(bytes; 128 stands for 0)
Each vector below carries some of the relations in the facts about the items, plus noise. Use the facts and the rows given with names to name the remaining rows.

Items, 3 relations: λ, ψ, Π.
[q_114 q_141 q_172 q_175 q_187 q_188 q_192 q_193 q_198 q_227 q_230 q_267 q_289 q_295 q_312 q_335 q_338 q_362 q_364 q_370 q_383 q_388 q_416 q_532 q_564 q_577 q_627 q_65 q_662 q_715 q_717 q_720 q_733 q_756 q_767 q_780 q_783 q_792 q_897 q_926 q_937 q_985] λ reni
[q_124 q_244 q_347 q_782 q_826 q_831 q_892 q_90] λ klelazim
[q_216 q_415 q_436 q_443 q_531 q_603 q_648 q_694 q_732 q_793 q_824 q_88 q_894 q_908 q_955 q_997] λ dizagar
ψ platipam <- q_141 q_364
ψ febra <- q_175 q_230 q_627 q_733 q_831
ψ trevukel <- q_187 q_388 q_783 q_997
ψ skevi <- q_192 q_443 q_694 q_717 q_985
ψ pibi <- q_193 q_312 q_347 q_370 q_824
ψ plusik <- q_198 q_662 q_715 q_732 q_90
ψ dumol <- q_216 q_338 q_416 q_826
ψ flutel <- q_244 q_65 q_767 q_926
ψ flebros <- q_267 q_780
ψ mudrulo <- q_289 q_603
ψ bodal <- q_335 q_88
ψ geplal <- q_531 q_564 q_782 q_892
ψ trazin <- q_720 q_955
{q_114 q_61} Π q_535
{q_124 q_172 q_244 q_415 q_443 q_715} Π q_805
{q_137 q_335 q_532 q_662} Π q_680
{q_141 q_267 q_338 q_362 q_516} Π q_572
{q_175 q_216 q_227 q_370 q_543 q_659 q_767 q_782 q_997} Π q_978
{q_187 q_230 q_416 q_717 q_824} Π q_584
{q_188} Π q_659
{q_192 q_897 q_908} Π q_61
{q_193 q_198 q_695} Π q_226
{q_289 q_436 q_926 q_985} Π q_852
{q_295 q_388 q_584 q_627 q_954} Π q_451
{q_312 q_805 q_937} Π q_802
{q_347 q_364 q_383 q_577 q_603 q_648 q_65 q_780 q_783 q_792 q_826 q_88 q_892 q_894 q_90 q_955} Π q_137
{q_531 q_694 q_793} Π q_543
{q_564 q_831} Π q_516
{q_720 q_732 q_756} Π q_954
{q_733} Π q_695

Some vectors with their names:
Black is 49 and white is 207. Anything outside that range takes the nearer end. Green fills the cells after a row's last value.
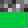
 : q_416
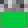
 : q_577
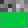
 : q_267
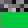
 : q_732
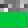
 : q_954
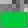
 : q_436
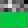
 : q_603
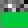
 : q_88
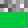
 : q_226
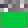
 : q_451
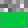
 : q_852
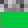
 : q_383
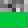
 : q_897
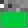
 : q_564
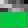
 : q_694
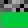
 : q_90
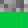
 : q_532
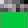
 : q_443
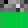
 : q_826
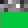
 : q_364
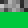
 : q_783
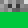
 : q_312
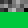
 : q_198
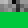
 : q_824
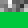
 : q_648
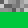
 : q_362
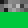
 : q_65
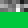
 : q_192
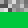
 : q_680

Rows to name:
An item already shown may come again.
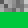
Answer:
q_532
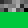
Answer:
q_662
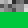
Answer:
q_908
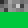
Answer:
q_780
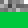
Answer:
q_370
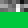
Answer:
q_192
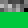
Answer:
q_717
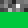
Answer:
q_416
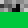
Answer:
q_124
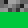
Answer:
q_892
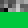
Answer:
q_767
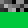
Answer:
q_732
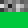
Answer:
q_141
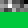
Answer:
q_955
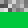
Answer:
q_680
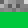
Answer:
q_193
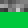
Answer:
q_289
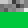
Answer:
q_793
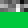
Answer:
q_192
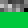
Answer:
q_717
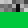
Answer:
q_415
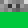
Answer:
q_312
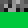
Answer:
q_715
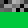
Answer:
q_90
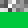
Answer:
q_137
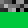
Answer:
q_732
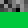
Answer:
q_244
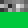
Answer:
q_338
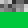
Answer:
q_908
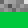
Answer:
q_193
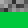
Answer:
q_531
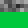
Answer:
q_782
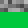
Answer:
q_175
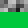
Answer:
q_347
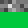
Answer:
q_335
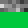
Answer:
q_985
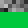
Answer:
q_997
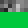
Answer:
q_926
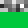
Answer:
q_805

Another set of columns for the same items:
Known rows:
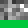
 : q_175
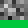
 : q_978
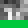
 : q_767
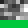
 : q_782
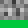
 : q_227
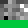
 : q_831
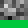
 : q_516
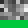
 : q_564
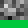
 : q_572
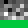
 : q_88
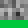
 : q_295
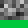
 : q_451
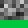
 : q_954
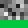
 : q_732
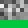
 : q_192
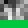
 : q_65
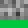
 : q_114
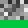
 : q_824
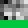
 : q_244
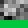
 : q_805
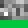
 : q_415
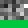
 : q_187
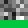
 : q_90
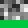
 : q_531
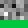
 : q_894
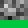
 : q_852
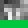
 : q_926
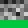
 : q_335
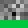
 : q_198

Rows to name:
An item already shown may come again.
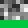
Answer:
q_531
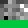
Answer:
q_831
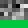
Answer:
q_997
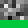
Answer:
q_137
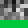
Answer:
q_783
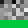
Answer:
q_289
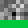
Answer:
q_662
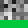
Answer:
q_416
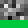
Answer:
q_137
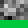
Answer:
q_802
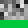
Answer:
q_694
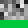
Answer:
q_694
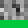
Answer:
q_793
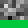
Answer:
q_680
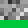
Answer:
q_312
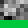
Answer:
q_805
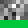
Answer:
q_715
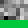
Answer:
q_124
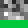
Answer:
q_216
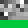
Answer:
q_443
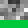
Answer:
q_370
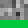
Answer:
q_532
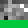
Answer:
q_733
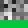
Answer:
q_416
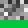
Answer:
q_824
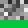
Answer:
q_824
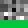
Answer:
q_826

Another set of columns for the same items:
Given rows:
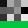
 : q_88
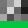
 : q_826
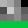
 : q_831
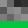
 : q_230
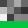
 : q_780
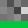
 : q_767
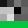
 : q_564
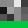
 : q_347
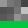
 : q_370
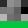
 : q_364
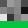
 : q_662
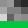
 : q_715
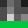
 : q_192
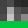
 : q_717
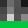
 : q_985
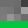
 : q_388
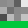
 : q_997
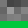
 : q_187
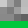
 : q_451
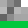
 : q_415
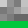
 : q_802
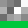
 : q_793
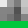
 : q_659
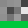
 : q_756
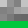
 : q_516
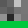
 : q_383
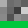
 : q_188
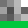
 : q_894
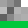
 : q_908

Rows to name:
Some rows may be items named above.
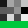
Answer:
q_88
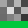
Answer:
q_244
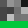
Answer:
q_720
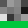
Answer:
q_662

